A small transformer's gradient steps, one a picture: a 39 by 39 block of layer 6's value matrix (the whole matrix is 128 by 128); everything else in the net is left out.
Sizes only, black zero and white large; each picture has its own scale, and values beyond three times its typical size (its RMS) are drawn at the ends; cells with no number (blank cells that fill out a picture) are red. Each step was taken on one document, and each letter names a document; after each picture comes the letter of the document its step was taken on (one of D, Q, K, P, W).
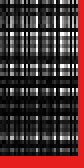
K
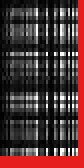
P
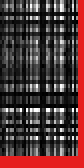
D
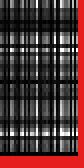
K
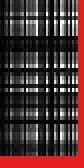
P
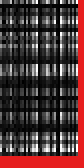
K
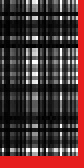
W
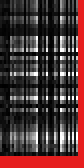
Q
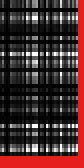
W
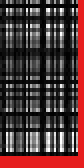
D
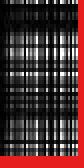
P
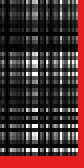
W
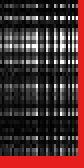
Q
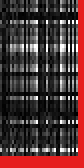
K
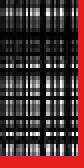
D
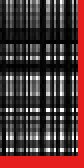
D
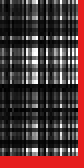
W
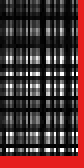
D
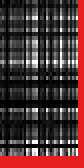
W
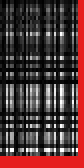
D
